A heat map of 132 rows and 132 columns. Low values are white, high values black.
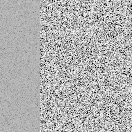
The values are skewed, with a long tail toward high values. On average the colour sits 30% of the way up the scale. A vertical seam about 30% of the way across splits the table, and the left part is calmer. Fine speckle covers the field.
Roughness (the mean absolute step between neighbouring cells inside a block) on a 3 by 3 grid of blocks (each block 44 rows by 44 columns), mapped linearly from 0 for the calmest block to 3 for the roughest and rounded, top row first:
0 3 3
0 3 3
0 3 3
